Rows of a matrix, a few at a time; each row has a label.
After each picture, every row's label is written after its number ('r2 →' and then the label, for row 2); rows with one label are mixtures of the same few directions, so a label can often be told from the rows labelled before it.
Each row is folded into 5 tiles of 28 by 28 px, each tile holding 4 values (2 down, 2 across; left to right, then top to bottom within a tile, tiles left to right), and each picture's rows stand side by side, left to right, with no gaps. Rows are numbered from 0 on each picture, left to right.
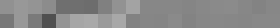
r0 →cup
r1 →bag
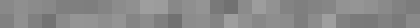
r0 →cup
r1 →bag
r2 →cup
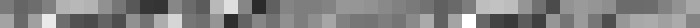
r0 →cup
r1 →bag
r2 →cup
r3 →cup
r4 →cup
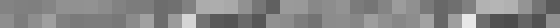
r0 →cup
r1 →cup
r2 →bag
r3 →cup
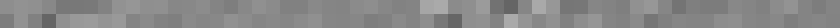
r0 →cup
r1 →bag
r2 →bag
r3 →bag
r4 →bag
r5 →bag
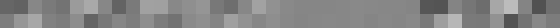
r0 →bag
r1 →bag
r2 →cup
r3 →bag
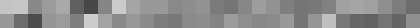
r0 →bag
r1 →bag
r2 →cup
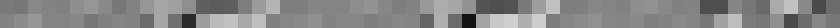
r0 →bag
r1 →cup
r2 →bag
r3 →cup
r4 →bag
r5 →bag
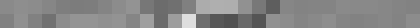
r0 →cup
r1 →cup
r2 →cup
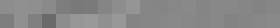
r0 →cup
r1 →bag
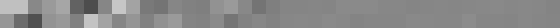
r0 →bag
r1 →bag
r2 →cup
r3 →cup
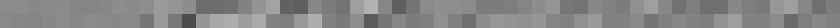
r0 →bag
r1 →cup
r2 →bag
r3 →cup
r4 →bag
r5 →bag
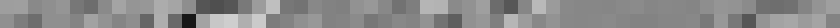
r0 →bag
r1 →cup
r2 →bag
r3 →bag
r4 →cup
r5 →cup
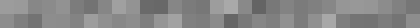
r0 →bag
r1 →bag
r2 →cup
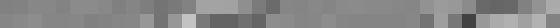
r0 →bag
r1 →cup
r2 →cup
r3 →cup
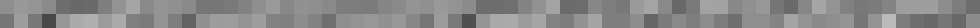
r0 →cup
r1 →cup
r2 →cup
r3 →cup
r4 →bag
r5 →bag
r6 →cup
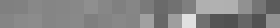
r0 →bag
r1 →cup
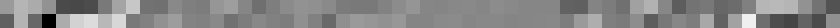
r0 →cup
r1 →bag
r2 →cup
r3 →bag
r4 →bag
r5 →cup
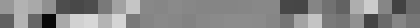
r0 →cup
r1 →cup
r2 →bag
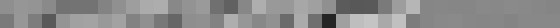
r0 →cup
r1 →bag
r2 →cup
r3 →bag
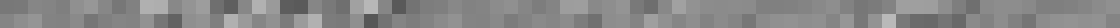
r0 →bag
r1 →bag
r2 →bag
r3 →bag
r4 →bag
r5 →cup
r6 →cup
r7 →cup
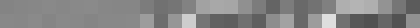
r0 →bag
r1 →cup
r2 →cup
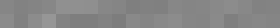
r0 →cup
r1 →bag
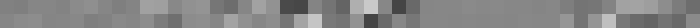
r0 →bag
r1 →bag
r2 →bag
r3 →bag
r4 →cup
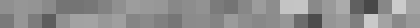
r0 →cup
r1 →bag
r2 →bag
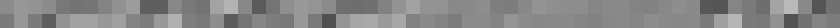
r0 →cup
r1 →bag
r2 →cup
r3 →bag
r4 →bag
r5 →bag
